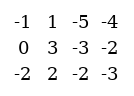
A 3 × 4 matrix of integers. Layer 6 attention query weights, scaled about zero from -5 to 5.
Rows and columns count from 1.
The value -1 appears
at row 1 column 1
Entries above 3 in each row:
0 0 0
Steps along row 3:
up down down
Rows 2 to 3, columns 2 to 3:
3 -3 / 2 -2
